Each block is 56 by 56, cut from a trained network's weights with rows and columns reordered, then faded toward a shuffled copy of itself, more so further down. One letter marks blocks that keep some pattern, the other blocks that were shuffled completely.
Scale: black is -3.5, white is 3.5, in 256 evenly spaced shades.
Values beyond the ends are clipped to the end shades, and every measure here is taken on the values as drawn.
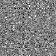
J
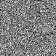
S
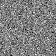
S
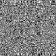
J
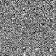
J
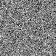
S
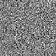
J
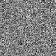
J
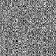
J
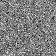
S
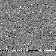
J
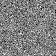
S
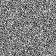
S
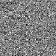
J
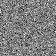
S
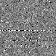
J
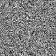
J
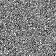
S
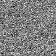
J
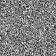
J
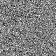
S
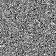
S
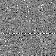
J
